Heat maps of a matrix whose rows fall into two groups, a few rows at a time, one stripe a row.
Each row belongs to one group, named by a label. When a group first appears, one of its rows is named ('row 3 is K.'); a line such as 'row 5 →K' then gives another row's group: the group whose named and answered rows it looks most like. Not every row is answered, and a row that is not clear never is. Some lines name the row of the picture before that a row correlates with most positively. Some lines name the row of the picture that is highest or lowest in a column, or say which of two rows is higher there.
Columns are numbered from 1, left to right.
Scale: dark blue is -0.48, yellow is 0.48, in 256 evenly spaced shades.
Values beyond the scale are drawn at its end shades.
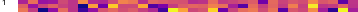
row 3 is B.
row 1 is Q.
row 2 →B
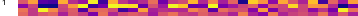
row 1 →B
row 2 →Q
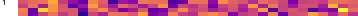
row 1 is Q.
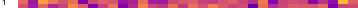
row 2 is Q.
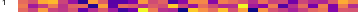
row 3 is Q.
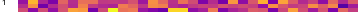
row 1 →B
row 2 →Q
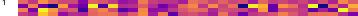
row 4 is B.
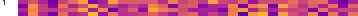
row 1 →Q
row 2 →B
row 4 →B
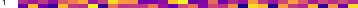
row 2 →B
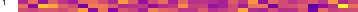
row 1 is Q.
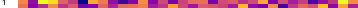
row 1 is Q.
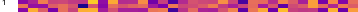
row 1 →B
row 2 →B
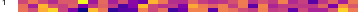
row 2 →Q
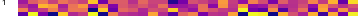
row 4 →B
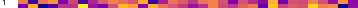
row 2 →Q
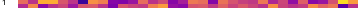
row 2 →Q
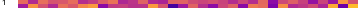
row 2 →B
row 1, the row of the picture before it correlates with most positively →1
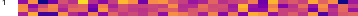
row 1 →Q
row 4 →B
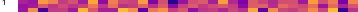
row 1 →B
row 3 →Q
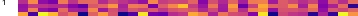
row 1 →B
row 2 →B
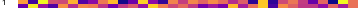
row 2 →B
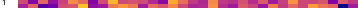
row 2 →Q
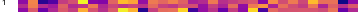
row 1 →Q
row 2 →B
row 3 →Q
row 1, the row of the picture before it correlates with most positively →2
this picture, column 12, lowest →2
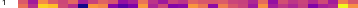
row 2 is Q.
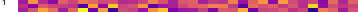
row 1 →B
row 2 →B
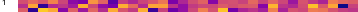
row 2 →Q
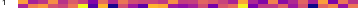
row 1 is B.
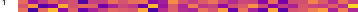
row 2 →B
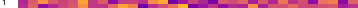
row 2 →Q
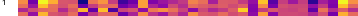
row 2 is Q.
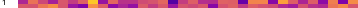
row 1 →B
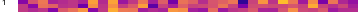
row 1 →B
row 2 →B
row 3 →Q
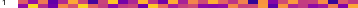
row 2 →B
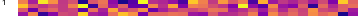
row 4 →Q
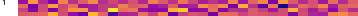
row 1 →B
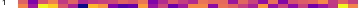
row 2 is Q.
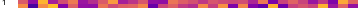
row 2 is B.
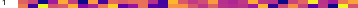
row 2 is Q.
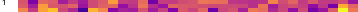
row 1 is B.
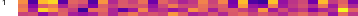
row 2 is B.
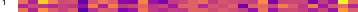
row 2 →B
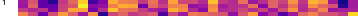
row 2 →Q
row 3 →Q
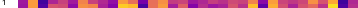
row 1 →Q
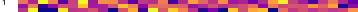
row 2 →Q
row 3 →B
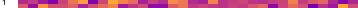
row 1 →Q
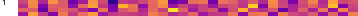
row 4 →B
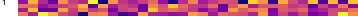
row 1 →B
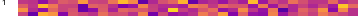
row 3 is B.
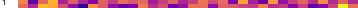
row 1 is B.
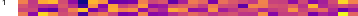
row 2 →B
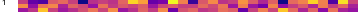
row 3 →B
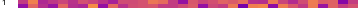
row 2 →B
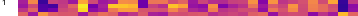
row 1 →Q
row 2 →Q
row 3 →Q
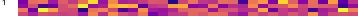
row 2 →Q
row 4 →B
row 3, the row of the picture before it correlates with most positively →4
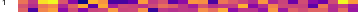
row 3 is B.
